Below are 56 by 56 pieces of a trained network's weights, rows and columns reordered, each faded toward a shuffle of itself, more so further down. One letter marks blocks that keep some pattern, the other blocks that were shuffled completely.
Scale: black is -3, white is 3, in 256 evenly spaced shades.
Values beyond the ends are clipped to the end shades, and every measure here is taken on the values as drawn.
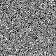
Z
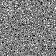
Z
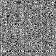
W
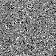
Z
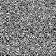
W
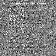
W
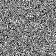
Z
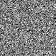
Z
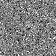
Z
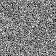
Z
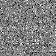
W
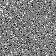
Z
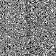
W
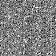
W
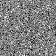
Z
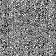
W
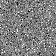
Z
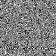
W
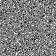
Z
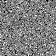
Z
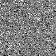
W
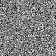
Z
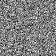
W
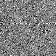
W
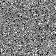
Z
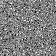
Z
